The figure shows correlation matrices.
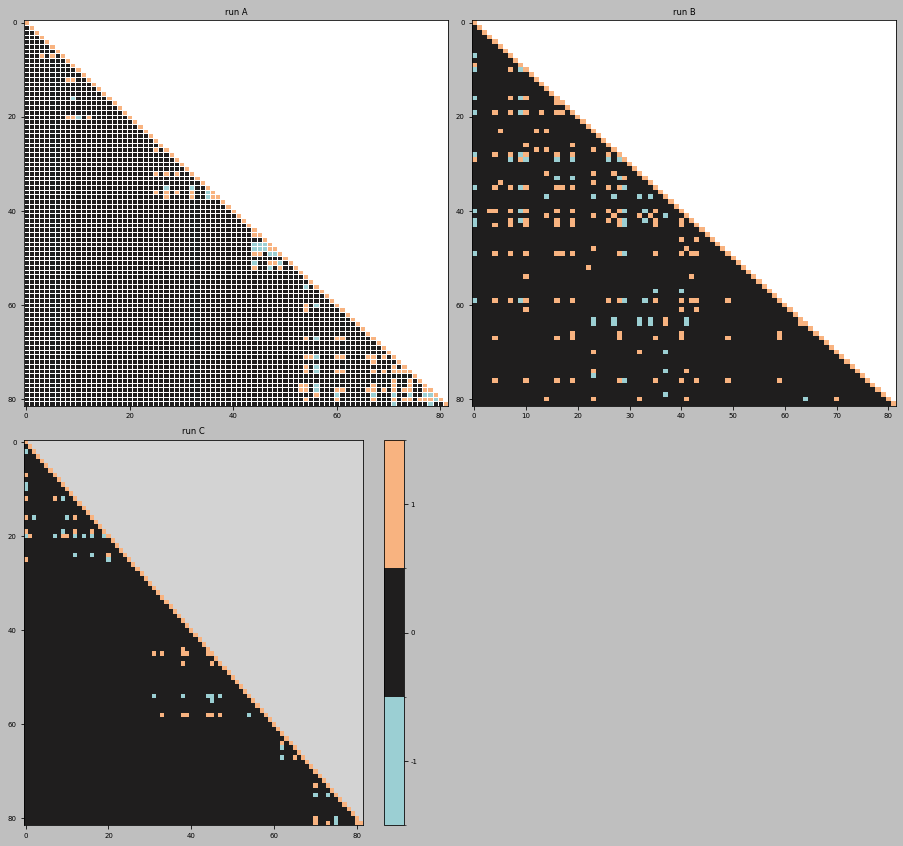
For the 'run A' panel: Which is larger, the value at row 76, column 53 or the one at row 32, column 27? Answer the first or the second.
the second
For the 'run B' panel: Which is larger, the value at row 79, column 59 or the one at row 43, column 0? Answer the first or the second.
the first
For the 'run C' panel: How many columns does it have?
82
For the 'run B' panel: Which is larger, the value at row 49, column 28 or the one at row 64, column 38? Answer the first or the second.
the first
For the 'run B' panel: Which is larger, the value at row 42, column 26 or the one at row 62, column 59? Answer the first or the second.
the first
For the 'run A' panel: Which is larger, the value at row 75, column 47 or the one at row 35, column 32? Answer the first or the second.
the first
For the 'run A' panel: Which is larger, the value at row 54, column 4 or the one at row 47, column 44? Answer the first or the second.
the first
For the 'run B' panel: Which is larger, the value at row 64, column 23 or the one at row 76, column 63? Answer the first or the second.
the second
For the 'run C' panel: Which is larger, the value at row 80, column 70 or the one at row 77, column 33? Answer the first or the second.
the first
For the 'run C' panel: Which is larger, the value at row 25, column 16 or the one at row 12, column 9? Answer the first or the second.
the first
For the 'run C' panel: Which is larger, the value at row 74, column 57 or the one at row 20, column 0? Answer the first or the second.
the first
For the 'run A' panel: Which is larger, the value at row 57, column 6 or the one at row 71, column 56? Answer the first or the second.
the first
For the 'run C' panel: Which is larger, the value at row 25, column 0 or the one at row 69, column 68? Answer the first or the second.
the first
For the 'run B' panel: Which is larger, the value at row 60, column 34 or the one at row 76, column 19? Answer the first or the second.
the second
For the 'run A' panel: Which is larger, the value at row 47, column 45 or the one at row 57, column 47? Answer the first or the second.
the second
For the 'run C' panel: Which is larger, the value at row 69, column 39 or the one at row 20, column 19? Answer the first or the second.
the first
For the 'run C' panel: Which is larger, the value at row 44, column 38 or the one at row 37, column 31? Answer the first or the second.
the first
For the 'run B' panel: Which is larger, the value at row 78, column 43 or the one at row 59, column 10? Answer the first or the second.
the second
